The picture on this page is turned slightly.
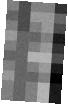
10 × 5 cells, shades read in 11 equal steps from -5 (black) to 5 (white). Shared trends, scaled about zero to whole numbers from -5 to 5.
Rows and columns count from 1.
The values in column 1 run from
-1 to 1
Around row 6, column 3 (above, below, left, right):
0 0 -1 2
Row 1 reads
0 -2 0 0 -3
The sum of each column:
0 -13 1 10 -32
